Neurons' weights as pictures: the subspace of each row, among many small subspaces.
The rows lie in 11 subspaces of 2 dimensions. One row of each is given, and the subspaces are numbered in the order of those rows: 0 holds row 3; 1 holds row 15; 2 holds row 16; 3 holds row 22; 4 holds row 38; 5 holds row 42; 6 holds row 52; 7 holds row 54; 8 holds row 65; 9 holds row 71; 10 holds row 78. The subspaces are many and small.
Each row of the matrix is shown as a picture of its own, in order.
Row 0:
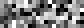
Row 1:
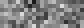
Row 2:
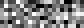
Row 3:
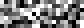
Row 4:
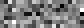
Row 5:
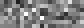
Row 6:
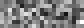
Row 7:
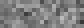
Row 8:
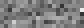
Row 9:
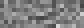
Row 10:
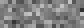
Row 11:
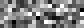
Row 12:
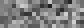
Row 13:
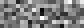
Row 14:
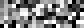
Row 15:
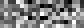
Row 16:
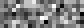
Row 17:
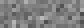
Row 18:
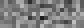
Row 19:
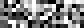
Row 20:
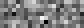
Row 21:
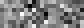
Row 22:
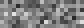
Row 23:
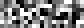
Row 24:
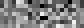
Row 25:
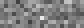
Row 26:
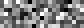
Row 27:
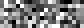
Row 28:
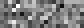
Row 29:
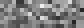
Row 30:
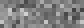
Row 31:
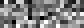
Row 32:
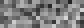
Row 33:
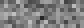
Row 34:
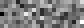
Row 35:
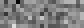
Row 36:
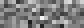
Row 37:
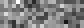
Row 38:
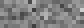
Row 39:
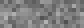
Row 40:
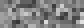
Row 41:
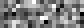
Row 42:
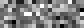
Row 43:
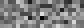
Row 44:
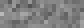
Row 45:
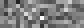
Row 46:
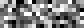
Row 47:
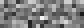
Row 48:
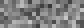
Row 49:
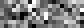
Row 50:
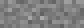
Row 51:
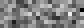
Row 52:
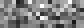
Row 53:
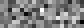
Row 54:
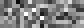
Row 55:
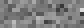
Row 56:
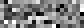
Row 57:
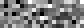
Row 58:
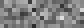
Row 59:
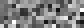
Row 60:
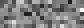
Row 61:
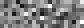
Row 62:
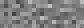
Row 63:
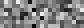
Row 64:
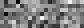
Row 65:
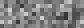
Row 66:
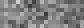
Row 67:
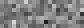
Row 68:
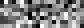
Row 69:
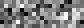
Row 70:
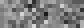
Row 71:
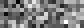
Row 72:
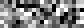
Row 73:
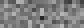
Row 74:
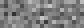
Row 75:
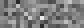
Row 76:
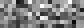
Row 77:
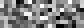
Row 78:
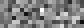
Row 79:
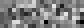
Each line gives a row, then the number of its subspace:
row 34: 3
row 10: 5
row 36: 10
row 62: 3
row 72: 3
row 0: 1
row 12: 1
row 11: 6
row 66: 9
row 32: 0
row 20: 2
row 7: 3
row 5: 7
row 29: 6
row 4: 5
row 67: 1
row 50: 10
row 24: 6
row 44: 7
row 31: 0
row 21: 9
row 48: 0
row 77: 5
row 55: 6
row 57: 3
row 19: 7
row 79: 2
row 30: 8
